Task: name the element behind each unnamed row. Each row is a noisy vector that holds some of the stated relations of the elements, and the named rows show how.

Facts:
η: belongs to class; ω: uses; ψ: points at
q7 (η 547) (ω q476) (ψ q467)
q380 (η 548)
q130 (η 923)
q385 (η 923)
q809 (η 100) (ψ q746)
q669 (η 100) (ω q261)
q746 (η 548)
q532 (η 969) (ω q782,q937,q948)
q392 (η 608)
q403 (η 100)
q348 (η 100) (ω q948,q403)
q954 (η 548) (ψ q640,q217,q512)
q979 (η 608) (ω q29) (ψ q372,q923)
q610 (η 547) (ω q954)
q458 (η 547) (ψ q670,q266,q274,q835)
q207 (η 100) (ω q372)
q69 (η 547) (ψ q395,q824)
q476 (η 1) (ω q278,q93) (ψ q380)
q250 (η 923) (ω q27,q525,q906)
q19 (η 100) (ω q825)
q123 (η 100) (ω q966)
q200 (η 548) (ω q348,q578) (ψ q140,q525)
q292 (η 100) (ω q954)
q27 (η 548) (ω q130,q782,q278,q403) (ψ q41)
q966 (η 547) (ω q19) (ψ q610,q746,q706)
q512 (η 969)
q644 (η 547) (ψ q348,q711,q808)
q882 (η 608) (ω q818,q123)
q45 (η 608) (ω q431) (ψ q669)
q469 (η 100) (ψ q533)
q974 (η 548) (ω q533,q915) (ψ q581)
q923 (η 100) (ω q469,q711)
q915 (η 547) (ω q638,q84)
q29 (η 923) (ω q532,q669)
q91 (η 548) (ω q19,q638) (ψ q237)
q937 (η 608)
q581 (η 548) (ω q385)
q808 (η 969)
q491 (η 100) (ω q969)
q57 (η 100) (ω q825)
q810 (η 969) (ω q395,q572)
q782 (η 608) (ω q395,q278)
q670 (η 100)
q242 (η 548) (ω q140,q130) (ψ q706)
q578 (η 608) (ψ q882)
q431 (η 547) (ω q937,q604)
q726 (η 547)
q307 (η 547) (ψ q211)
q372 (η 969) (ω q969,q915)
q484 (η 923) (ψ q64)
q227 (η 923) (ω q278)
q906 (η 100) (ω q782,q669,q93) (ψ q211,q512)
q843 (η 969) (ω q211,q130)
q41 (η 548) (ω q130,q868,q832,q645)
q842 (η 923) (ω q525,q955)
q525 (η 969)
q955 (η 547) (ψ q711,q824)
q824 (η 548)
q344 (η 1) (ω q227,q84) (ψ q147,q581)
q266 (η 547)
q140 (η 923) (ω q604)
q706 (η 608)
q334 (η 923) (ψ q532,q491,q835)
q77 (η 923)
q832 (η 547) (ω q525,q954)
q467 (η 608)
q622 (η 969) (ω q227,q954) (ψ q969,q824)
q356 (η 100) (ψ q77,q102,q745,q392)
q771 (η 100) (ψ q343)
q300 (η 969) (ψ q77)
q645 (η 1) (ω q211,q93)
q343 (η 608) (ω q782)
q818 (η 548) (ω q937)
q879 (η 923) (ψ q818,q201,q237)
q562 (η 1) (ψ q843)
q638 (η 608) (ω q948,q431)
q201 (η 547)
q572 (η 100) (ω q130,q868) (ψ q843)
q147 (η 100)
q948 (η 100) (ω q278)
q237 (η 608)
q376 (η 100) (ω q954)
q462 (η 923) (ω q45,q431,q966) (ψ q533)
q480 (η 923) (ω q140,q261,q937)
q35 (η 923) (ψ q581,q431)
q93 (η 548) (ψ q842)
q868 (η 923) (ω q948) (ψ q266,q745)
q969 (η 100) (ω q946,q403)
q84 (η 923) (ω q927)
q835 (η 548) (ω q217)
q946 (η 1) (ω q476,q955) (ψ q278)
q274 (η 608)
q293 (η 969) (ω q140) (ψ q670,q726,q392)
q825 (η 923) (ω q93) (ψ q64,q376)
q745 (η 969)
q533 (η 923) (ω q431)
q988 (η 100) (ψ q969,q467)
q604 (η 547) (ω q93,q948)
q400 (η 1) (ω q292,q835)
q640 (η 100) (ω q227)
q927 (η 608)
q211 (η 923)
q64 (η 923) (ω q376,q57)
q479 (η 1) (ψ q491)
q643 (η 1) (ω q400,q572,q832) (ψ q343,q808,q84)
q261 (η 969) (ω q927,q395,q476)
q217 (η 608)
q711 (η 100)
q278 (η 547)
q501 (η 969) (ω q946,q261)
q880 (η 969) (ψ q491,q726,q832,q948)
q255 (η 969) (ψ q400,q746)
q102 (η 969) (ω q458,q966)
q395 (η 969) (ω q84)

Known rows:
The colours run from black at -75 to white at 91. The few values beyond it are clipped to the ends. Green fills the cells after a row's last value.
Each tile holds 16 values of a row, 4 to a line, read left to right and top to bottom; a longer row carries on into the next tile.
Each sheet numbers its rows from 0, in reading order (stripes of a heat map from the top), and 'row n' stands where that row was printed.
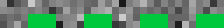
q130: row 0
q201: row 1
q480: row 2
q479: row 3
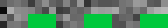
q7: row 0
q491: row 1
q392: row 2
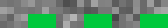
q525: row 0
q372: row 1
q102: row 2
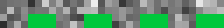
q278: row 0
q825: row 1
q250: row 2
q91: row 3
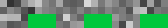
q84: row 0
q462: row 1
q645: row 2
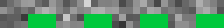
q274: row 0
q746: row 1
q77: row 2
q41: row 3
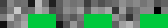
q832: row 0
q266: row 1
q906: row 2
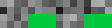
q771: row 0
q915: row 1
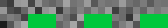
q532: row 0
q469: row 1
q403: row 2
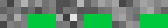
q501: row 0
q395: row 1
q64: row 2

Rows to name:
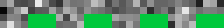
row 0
q966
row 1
q622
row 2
q946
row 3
q610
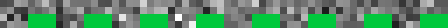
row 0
q782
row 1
q458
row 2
q818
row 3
q431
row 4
q937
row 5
q307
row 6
q711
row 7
q868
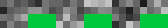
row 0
q969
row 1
q974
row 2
q948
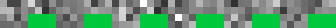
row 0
q211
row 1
q467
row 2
q954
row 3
q533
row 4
q581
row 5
q147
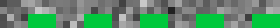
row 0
q835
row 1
q562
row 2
q242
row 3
q809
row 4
q706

